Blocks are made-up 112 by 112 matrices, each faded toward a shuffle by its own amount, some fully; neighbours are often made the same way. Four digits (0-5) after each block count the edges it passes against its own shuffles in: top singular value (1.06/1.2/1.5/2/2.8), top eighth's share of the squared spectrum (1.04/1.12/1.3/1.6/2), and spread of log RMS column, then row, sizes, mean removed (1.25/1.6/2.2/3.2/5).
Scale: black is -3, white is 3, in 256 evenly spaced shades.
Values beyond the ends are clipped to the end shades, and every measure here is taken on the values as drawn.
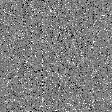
1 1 2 0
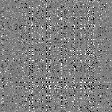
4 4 4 3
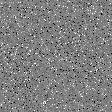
0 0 0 0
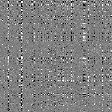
5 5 4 3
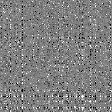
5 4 3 3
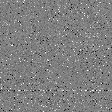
3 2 0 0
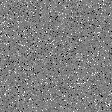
2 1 1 0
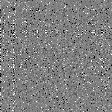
4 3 2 2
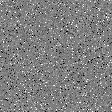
1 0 0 0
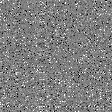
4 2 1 1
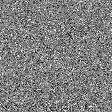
0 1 0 2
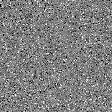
2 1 0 0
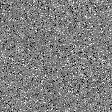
2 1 0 0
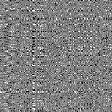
5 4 3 3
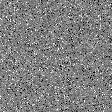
1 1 0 0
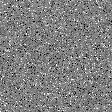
0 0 0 0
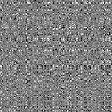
5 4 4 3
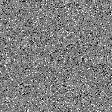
3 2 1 0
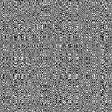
5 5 4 4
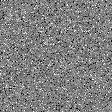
1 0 0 0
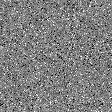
0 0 0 0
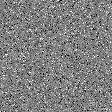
0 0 0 0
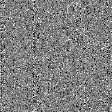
2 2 3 0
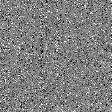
1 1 2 0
